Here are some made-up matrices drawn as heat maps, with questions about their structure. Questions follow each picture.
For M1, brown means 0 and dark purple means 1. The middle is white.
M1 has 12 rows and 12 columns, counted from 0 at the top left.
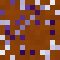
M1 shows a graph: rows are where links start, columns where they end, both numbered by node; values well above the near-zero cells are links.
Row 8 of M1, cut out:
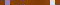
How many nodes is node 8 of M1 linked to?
2
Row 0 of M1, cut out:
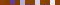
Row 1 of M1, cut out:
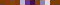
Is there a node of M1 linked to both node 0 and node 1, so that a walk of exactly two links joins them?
yes
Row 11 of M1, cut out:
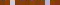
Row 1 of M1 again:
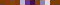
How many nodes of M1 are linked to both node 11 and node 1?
1
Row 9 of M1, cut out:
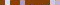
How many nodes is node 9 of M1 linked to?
4
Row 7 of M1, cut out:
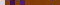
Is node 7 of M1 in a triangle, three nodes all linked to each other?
yes
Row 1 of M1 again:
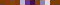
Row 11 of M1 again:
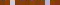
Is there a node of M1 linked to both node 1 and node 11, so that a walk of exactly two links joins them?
yes
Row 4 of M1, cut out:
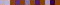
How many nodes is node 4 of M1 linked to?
7
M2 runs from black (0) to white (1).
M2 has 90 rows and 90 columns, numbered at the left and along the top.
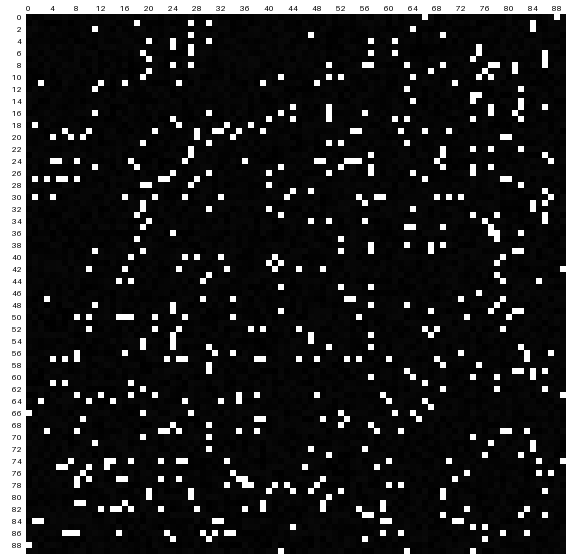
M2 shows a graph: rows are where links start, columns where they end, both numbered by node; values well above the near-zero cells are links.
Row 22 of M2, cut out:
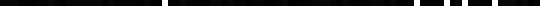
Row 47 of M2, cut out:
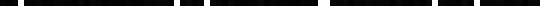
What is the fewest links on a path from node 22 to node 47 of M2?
3
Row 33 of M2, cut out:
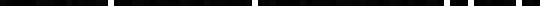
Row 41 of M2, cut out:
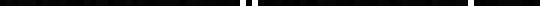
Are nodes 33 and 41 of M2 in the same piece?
yes
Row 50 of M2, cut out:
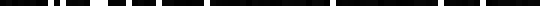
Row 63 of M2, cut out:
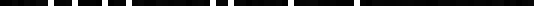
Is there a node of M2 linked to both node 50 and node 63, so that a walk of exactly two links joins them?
yes
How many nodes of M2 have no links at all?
1
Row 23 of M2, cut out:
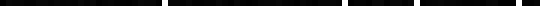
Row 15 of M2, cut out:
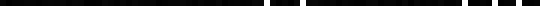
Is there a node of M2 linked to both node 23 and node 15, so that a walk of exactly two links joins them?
yes
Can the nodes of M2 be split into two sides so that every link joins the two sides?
yes
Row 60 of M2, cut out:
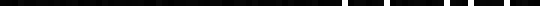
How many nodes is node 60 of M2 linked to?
5
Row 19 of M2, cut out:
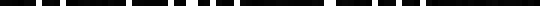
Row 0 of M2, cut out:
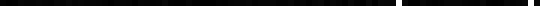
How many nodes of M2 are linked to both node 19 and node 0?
1
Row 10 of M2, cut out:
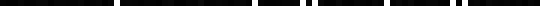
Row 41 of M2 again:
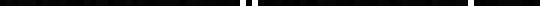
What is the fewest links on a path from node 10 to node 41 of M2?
2
